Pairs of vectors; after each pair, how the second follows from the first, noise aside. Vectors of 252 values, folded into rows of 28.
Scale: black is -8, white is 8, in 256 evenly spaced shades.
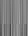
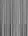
copied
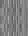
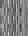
scaled up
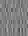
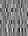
scaled up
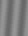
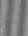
copied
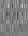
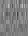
copied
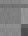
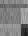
scaled up
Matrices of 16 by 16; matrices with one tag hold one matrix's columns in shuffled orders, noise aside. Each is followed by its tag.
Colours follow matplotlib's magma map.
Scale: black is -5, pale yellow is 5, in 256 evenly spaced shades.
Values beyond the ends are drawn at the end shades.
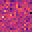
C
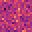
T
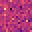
T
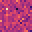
T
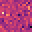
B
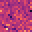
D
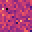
T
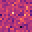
B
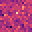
B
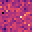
C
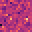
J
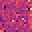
T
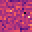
C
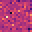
C
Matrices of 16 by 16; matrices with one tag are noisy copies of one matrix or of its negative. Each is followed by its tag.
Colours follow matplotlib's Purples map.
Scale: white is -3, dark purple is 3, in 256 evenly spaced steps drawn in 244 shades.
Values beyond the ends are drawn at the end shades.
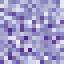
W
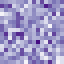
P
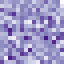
W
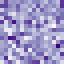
W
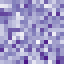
P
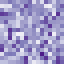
P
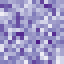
P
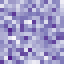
W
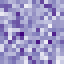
P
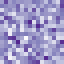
W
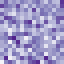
W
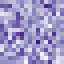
P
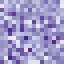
W
